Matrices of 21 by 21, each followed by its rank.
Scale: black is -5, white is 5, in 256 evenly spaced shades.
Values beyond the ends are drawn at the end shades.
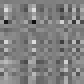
two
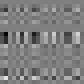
one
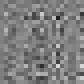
three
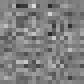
three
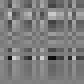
one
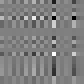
one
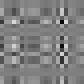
one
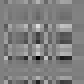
one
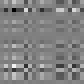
one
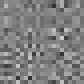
three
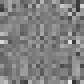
three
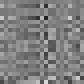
two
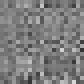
three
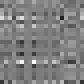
two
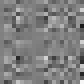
two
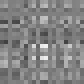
two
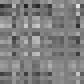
two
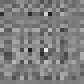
three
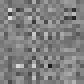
three
